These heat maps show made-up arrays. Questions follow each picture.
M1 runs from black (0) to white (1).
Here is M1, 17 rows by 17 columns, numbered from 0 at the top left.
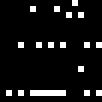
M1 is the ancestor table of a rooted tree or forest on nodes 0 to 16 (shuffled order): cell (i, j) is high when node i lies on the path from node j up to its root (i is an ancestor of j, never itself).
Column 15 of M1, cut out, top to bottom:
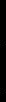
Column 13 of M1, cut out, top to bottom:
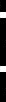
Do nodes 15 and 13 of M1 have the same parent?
no
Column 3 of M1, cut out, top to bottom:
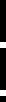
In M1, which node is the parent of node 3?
7
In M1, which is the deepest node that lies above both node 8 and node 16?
7
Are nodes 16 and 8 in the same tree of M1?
yes
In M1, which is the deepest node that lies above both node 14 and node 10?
7
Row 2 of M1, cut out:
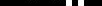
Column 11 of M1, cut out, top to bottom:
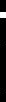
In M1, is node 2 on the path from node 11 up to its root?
yes
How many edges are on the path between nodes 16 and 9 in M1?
4
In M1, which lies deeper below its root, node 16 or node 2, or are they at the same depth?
node 16
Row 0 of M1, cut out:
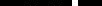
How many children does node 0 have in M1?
1
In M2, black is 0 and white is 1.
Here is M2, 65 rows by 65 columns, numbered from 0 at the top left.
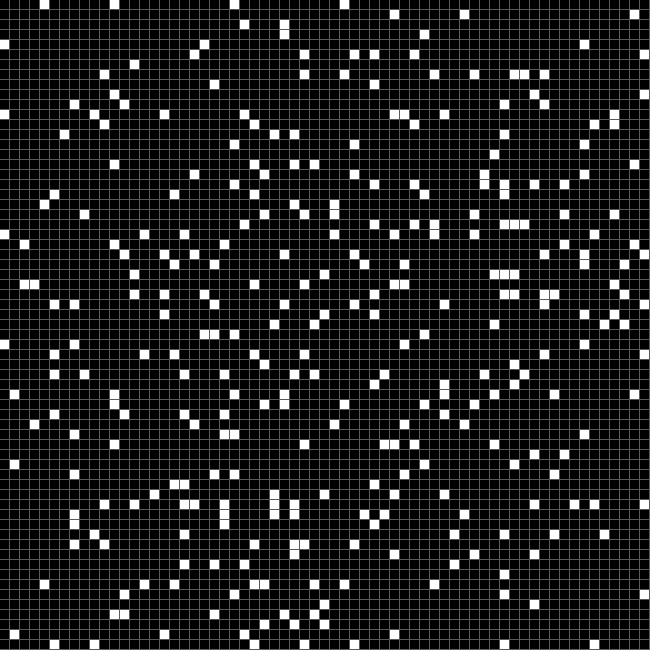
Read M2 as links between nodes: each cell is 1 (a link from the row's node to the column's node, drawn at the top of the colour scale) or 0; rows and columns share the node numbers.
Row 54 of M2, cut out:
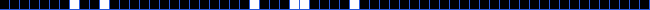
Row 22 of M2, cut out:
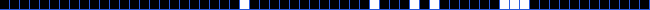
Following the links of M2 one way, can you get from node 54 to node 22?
yes
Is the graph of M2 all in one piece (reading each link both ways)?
yes
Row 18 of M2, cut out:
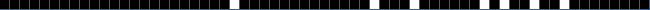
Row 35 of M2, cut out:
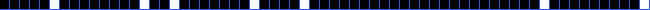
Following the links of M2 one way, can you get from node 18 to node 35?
yes
